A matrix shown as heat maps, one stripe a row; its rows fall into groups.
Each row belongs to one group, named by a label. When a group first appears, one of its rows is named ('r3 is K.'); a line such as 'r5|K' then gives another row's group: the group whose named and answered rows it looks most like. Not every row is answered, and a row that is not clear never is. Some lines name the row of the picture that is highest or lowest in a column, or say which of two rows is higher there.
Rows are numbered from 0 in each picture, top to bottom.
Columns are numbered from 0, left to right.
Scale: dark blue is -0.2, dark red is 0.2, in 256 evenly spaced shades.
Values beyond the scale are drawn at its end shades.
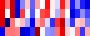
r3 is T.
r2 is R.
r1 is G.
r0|G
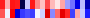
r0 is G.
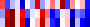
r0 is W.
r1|G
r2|G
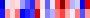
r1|T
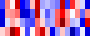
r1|T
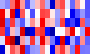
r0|R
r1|G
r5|R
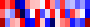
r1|W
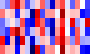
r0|R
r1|W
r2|T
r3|R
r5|W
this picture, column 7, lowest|4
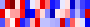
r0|G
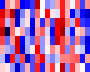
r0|T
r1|G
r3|R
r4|R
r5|W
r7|W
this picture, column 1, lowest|3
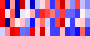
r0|R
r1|G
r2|R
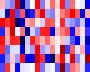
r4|G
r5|W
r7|W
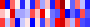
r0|R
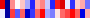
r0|R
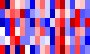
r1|R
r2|T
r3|R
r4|R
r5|R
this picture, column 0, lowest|2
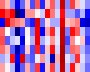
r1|G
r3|W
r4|W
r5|W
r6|R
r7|W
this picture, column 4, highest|6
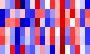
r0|W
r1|T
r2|T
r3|W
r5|R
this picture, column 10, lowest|5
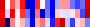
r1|T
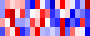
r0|T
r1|G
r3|W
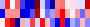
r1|T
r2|G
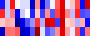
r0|T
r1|R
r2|W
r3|T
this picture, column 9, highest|2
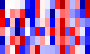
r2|R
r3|W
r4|R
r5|W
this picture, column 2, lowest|3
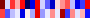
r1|W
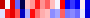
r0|G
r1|G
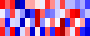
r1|T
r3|R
